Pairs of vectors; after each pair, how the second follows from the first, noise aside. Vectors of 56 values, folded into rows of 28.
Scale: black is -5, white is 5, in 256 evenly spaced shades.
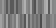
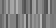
negated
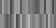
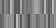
negated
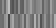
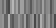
negated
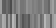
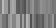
wrapped around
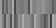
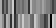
scaled up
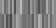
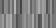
negated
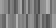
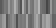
negated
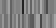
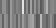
negated
